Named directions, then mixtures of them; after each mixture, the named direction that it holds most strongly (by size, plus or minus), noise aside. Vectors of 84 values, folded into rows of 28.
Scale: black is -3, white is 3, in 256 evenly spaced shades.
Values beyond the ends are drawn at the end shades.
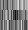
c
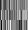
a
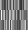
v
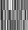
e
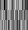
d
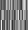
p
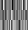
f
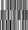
a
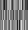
d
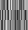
v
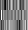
v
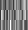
p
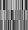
f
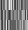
e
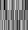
d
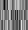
d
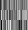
a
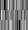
d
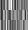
e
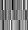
f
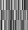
p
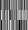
a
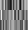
e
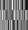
f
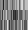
c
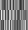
v
